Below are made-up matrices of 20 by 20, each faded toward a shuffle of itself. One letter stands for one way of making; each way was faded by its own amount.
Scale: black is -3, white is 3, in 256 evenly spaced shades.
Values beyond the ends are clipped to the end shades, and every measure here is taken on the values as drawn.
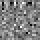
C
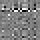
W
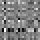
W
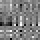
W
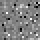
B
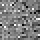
B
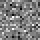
C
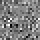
C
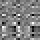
W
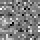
B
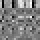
W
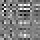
W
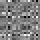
W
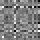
W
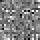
C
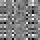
W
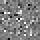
B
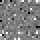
B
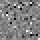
B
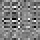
W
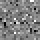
B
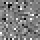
B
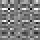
W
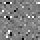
B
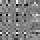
W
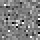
B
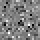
B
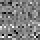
C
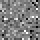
B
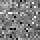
B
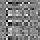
W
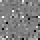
B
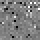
B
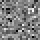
C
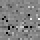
B
